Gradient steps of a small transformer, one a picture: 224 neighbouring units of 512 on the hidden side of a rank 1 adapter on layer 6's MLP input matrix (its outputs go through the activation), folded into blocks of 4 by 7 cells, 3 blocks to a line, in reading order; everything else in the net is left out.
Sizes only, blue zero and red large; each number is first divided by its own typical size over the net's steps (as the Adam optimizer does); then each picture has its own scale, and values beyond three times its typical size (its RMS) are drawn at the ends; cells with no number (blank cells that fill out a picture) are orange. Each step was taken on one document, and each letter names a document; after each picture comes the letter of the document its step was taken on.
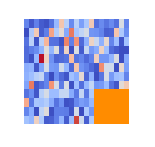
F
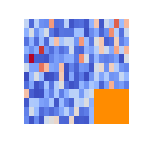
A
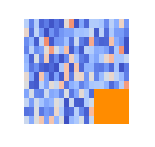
F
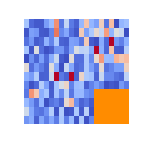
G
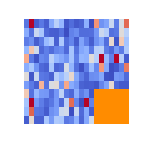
G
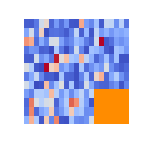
A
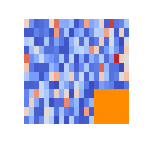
G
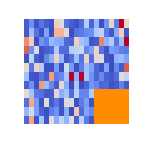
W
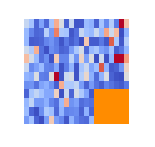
G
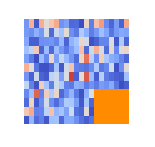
G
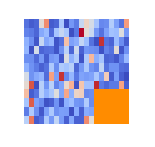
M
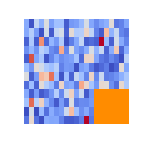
M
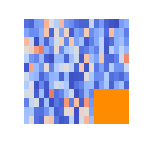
A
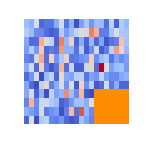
M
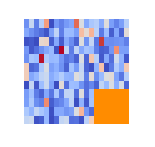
M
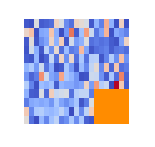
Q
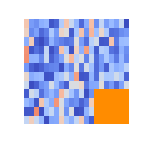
F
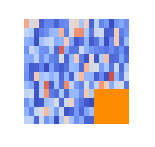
Q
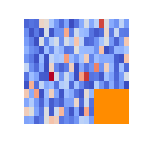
G
